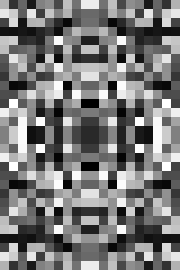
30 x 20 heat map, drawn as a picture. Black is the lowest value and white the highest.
Slope: none. Seam: none. Average level on the scale: 50%. Odd rows or columns: none. Mirror symmetry: left to right and top to bottom.
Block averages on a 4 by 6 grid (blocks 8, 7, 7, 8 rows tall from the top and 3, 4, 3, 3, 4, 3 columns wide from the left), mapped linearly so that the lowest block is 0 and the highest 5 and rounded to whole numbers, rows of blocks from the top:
304403 | 523325 | 523325 | 304403
